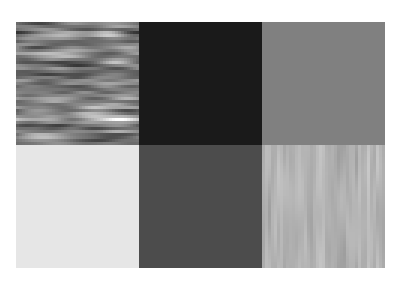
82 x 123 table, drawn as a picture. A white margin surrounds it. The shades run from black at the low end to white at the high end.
The table splits into 2 rows of 3 panels. Panel 1,1: middling, streaked across, strong in contrast. Panel 1,2: very low, flat. Panel 1,3: middling, flat. Panel 2,1: very high, flat. Panel 2,2: low, flat. Panel 2,3: high, streaked downward, faint in contrast.
